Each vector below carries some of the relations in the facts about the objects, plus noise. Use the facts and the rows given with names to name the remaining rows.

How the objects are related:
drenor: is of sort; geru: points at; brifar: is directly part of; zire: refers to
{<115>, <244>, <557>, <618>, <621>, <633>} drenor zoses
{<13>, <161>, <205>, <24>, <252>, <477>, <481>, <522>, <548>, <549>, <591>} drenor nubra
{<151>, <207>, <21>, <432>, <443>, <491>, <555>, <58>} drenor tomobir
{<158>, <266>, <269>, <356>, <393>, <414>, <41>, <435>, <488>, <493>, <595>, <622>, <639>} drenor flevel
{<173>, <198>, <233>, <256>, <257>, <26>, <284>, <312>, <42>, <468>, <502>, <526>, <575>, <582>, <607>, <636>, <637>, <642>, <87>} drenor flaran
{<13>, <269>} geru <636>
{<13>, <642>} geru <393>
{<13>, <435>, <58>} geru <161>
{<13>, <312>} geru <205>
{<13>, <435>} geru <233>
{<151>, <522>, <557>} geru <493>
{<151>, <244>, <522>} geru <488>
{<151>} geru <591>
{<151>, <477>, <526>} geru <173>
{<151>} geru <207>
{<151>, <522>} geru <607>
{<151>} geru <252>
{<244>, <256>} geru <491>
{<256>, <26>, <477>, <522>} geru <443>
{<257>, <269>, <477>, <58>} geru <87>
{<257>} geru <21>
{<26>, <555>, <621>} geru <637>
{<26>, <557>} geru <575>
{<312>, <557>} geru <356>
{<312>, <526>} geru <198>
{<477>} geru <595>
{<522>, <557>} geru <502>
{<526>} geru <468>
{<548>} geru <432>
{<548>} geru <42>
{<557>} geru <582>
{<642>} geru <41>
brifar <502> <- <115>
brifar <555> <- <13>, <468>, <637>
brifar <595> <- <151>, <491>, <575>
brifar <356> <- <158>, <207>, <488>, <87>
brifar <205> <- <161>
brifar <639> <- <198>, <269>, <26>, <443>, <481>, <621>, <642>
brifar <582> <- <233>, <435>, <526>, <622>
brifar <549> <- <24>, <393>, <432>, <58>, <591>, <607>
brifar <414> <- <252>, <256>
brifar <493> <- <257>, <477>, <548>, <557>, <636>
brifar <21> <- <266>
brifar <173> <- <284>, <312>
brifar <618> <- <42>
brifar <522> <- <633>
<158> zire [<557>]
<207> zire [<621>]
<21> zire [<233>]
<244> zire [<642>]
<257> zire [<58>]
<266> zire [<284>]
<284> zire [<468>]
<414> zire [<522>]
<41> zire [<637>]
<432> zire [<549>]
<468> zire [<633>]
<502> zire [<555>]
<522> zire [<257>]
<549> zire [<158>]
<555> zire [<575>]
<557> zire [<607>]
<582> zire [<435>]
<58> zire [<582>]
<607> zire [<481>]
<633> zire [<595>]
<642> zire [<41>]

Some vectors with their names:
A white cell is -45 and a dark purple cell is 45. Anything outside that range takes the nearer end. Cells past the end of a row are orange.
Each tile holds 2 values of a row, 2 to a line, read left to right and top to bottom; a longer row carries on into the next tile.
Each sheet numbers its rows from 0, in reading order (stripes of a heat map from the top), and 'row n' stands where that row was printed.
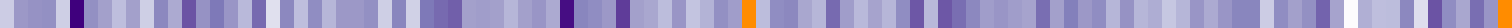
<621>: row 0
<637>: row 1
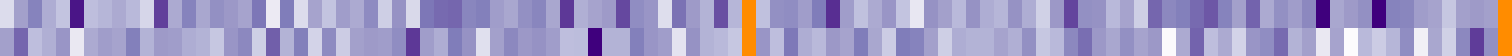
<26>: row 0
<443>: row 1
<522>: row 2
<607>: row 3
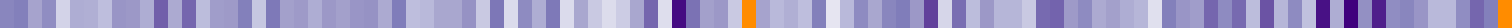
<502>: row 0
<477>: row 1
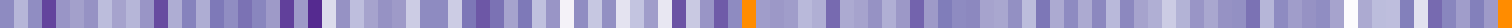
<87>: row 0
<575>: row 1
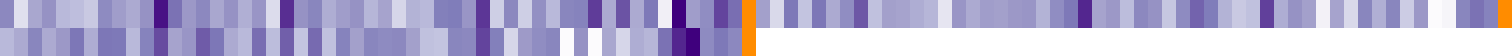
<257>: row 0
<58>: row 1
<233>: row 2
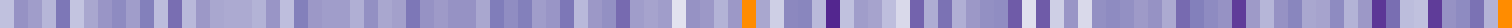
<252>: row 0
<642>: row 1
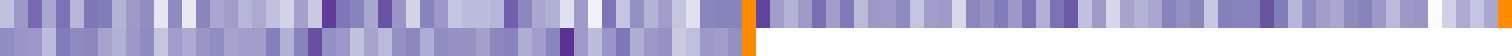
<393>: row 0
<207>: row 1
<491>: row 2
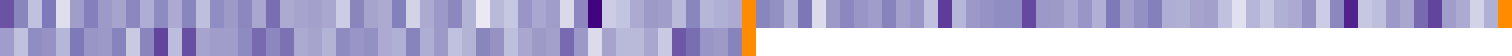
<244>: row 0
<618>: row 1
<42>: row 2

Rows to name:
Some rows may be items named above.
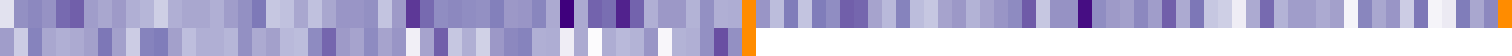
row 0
<481>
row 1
<432>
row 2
<607>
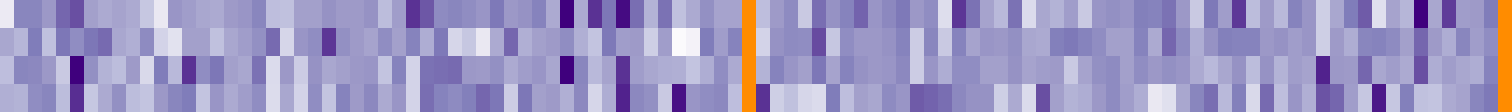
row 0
<481>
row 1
<435>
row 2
<432>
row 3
<161>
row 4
<621>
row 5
<266>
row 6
<198>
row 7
<557>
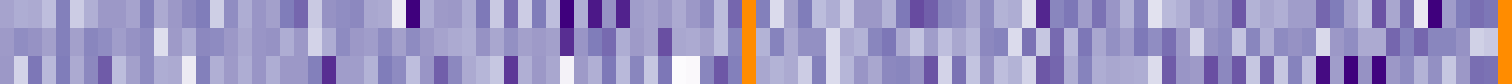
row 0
<548>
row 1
<636>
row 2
<266>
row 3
<205>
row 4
<58>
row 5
<477>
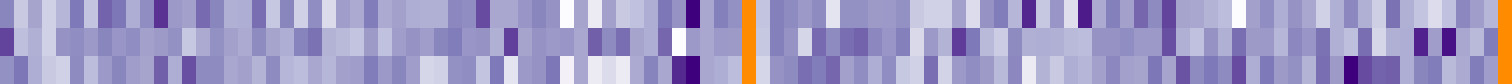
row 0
<526>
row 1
<549>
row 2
<151>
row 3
<622>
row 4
<582>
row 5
<269>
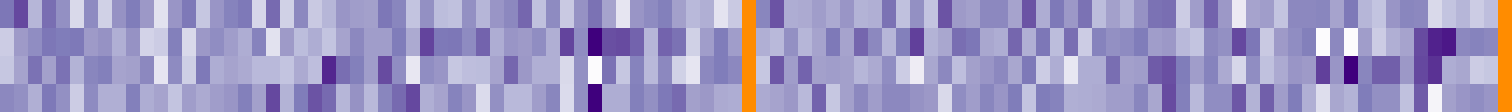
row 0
<356>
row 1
<555>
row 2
<269>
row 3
<233>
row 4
<393>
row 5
<639>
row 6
<21>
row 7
<13>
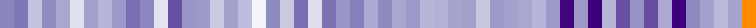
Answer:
<493>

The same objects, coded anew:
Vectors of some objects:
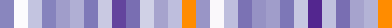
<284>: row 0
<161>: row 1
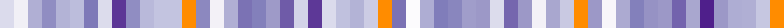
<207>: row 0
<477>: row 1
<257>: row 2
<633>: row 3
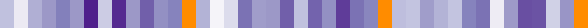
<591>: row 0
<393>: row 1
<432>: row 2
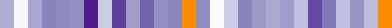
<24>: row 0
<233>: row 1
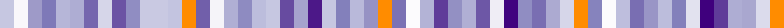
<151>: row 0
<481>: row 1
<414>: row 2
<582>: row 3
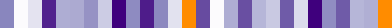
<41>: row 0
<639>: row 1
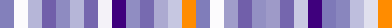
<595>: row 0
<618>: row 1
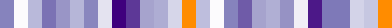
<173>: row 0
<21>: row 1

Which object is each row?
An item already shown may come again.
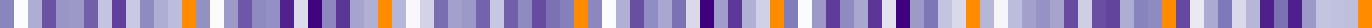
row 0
<13>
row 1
<549>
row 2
<393>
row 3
<205>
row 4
<522>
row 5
<607>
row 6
<621>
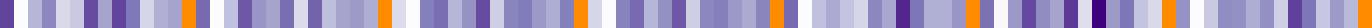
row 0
<26>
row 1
<435>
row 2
<58>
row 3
<58>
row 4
<198>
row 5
<522>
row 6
<87>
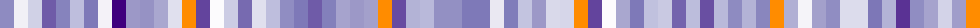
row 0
<493>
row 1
<642>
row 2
<548>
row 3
<269>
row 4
<443>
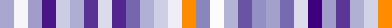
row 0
<555>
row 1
<205>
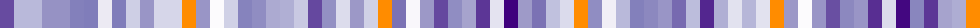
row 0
<548>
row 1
<636>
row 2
<522>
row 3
<557>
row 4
<549>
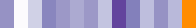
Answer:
<233>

